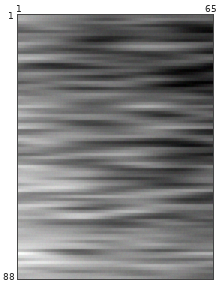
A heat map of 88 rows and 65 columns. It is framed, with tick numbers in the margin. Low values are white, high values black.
Grain: streaks across. Mirror symmetry: none. Ninth with the highest average: top right. Slope: up to the top right. Ninth with the lowest average: bottom left.
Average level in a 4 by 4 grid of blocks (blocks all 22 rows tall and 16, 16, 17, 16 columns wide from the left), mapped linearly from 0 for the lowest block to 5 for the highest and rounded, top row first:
3 4 4 5 / 2 3 3 4 / 1 2 3 4 / 0 1 2 3
